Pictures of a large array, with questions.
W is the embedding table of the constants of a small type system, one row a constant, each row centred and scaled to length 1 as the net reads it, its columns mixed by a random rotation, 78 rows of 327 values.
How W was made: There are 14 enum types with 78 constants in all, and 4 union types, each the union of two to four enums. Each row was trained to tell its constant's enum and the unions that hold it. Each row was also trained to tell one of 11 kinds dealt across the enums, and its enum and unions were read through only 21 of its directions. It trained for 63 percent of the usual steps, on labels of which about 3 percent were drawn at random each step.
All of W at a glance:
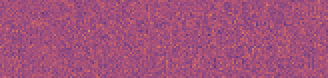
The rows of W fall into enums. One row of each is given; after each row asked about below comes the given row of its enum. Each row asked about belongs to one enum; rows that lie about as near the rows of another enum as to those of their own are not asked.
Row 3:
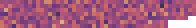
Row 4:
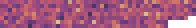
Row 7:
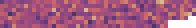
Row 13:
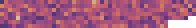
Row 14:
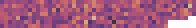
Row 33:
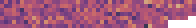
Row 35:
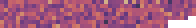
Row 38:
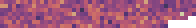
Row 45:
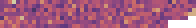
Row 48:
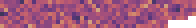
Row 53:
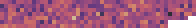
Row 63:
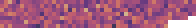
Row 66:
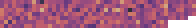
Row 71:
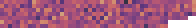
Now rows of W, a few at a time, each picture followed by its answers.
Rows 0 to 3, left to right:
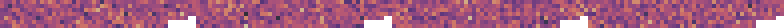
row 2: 53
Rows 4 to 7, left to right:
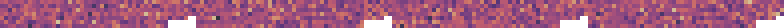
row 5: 63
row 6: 48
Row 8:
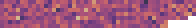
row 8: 63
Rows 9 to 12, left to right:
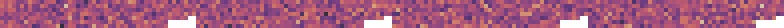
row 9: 45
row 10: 33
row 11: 48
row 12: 13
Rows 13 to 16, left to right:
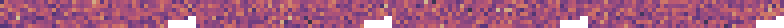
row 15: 66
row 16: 3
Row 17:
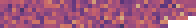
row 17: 33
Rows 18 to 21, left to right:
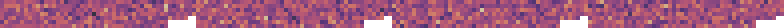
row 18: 48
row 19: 48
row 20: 3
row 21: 71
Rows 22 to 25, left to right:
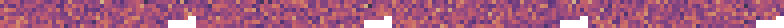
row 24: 53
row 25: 53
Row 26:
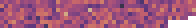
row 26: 3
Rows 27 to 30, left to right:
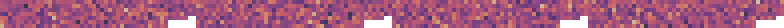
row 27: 71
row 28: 13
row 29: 63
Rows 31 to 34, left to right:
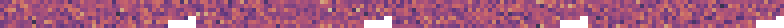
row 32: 3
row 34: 13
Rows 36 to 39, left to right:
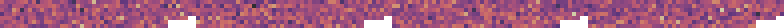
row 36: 33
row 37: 71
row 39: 33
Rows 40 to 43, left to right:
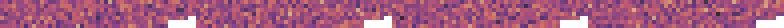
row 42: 13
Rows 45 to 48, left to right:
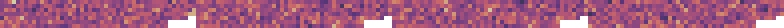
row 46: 63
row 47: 63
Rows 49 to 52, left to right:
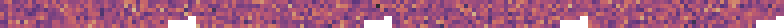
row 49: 45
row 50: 53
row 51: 45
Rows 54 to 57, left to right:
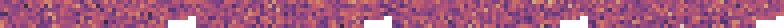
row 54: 71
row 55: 66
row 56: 7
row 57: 45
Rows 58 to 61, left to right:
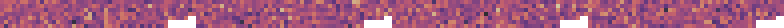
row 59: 7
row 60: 48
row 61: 66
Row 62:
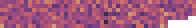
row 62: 66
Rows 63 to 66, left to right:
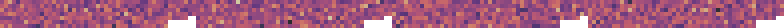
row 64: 48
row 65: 7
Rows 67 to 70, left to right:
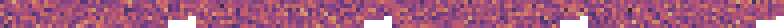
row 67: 7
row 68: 71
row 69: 53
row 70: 71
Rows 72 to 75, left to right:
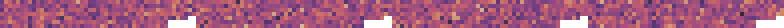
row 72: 3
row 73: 53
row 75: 7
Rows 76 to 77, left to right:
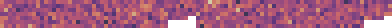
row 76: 53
